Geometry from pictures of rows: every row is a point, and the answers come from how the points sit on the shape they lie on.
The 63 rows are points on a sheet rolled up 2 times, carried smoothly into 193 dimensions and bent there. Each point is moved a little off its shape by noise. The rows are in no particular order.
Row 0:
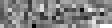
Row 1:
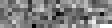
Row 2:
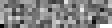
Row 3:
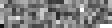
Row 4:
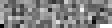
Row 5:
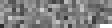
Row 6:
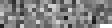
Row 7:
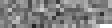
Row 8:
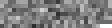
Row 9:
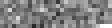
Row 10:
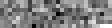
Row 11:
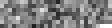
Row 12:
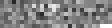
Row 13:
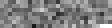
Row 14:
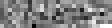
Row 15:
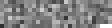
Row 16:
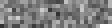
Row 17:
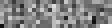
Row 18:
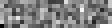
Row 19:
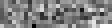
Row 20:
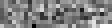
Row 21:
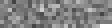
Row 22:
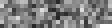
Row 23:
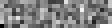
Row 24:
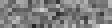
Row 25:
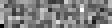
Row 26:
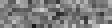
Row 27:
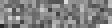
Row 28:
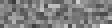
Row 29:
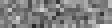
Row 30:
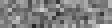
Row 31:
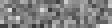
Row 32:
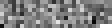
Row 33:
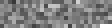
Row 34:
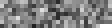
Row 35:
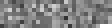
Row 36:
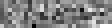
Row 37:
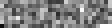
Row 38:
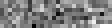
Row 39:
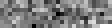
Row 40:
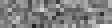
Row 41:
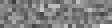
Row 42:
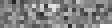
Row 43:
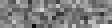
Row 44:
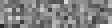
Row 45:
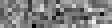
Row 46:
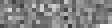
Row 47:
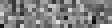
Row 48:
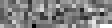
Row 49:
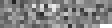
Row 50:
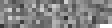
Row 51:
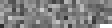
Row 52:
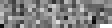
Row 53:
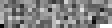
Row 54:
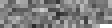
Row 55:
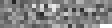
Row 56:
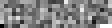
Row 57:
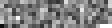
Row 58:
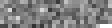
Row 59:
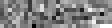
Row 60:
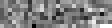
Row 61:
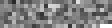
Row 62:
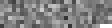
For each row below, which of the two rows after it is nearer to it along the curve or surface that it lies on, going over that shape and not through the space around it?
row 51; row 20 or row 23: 23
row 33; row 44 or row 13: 44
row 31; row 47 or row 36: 47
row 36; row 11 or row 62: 11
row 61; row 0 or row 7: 7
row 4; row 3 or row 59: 3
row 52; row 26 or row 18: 18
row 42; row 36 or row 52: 52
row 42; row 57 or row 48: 57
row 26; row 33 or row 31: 31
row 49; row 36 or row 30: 30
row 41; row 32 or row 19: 32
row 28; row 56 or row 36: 56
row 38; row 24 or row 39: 39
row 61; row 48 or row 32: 32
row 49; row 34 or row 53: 53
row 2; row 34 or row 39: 34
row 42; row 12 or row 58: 12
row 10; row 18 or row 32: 18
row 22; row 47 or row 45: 45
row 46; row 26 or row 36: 26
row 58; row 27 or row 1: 27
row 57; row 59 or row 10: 10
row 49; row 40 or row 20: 40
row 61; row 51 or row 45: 51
